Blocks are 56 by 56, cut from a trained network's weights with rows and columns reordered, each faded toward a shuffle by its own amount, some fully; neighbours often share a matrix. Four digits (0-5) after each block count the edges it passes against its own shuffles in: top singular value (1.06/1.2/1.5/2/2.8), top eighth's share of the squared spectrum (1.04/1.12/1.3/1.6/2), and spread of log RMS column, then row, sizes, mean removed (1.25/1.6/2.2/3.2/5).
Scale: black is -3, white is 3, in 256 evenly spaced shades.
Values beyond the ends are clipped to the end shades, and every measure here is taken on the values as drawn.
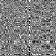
4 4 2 2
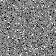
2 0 0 0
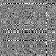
4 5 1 3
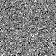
3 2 0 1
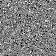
0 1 0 0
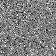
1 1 0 0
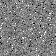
0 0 0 0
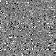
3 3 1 2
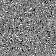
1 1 0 0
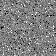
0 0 0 0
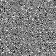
0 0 0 0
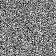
1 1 0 0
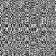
4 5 3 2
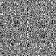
4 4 2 1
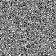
2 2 1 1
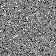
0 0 0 0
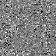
2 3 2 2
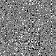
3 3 2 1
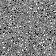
0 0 0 0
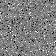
0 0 0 0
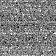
3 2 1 1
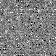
1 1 0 0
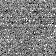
2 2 0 0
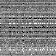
5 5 2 3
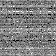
4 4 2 2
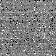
2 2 2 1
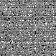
3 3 2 1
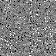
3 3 2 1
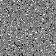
2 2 1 0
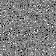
2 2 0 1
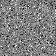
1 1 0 0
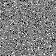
0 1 0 0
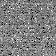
2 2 1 0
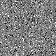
2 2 1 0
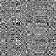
4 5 3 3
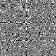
3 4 2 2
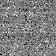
2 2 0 0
